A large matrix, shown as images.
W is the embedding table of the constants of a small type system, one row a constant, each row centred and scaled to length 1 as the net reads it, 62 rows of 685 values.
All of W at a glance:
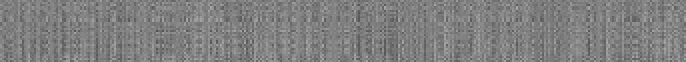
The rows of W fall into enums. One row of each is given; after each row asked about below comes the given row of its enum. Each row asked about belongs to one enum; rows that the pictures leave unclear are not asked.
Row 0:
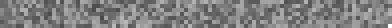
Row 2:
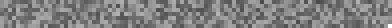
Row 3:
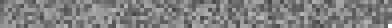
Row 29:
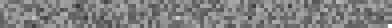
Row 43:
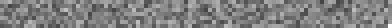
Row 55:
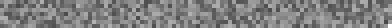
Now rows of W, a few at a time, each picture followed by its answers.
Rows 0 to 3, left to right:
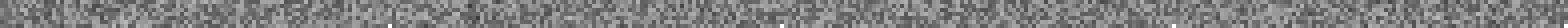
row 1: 29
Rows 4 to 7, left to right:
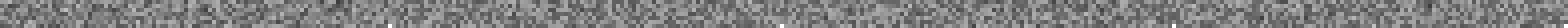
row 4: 43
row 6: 3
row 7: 29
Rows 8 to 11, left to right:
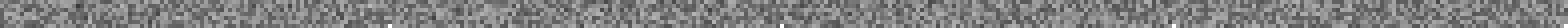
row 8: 29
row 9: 3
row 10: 55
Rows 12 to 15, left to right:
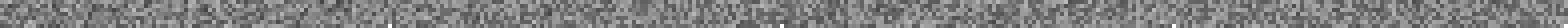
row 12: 43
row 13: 29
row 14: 0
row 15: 2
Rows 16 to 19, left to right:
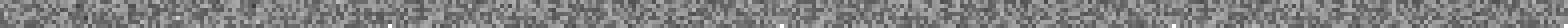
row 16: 29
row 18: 2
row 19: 2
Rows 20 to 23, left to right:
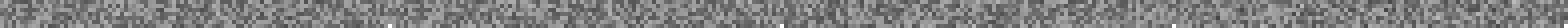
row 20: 2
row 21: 2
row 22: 0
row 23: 3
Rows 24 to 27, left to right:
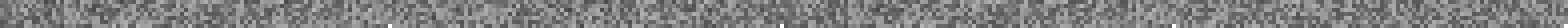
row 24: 0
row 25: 3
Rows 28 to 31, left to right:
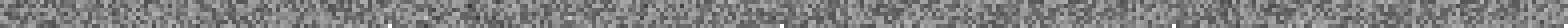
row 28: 55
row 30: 0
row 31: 0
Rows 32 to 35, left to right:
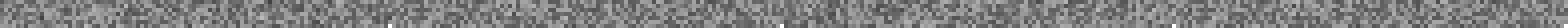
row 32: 3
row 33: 2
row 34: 0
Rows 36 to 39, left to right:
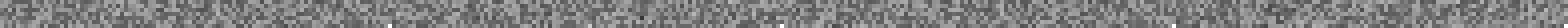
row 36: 2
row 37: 29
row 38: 2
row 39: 0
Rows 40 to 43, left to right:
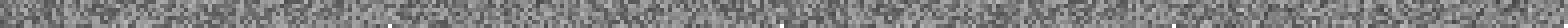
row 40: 0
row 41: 55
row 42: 0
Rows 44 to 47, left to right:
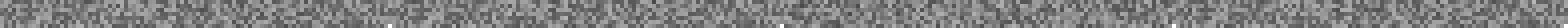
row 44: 2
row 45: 2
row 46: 55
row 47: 2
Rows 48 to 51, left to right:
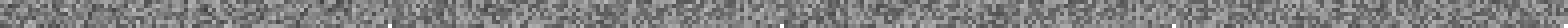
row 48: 43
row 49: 0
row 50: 0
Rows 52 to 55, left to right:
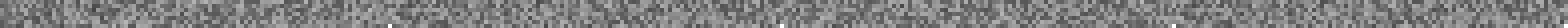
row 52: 0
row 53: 55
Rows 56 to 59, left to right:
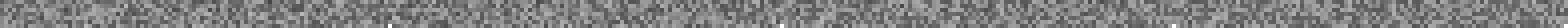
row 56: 3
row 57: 55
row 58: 2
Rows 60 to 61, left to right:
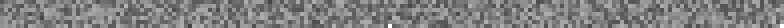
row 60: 3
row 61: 55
